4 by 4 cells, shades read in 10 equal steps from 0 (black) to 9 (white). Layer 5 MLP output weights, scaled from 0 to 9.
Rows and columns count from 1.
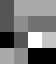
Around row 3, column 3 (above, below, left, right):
4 0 3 7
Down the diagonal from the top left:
3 5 9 0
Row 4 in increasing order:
0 0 5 6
